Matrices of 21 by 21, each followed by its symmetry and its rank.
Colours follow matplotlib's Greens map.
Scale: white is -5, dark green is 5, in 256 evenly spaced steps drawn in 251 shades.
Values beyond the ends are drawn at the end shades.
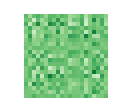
neither, rank three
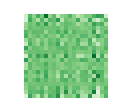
neither, rank three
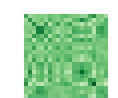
symmetric, rank three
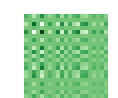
symmetric, rank one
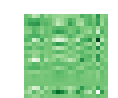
neither, rank two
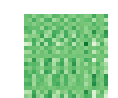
neither, rank two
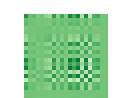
symmetric, rank one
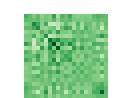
symmetric, rank three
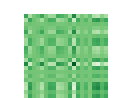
symmetric, rank one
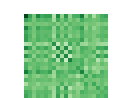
symmetric, rank three
